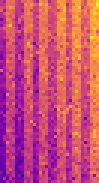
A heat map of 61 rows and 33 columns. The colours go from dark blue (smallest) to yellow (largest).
Stripes: upright, repeating 6 times. Slope: up to the top right. Histogram: bell-shaped. Ninth with the lowest average: bottom left. Ninth with the highest average: top right. Average level on the scale: 50%.
